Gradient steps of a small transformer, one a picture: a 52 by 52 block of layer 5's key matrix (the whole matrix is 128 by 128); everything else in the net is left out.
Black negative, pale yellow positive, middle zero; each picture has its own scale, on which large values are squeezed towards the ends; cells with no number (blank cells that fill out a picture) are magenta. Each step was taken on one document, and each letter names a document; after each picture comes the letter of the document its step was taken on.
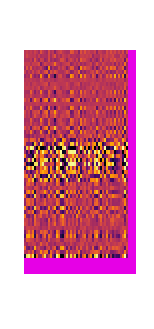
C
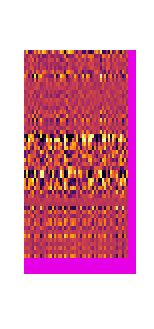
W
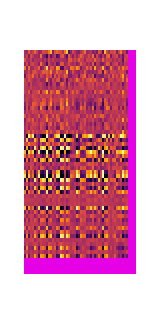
W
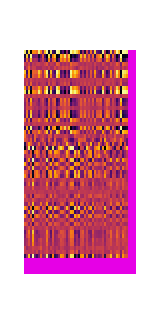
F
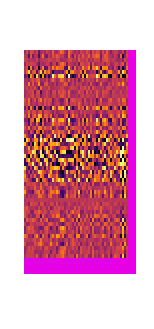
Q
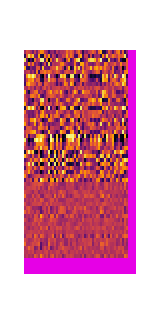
Q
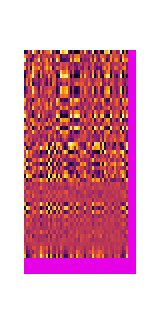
F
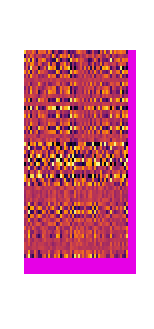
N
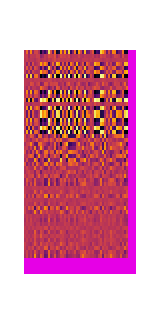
C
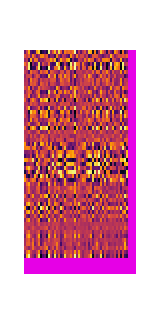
N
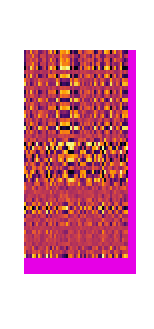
F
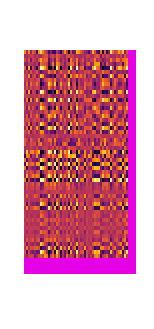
C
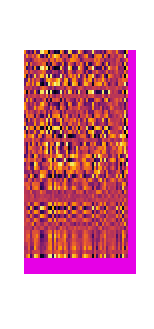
N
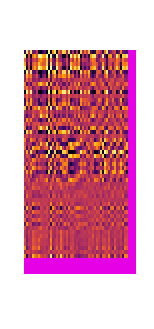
F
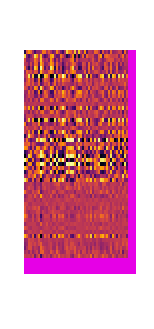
Q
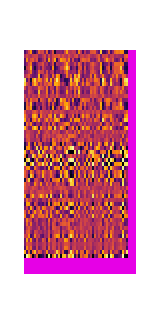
F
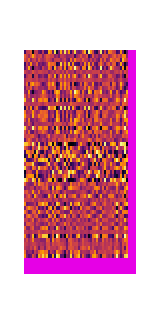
N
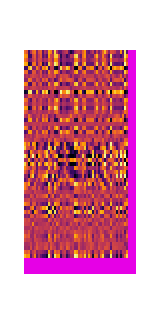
N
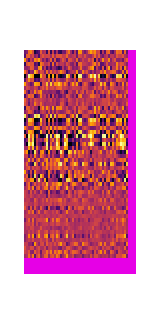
W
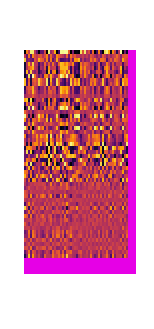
F
